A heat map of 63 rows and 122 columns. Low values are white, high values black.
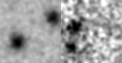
Neither half mirrors the other. The top left is the smoothest part. There are no lone odd cells. No overall slope runs across the table. The centre is the ninth with the highest average. A vertical seam about 50% of the way across splits the table, and the left part is calmer. The values are skewed, with a long tail toward high values. Four bumps rise from the field.
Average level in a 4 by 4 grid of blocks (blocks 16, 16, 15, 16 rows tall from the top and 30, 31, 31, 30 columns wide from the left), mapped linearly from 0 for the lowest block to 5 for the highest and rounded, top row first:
1 2 0 0
1 3 5 2
5 1 4 0
2 1 4 0
